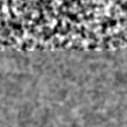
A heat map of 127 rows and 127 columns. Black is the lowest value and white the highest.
The texture is blotchy. A few values lie far out on both sides of the bulk. The halves do not mirror each other. A horizontal seam about 40% of the way down splits the table, and the bottom part is calmer.
